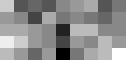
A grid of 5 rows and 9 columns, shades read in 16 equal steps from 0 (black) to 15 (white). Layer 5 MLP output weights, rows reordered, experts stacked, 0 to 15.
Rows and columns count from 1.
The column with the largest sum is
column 1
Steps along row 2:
down down up down up down down up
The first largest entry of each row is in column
1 4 6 1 9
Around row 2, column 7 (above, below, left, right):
10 11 8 6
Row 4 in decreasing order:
14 12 11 9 9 9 8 8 4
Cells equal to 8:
9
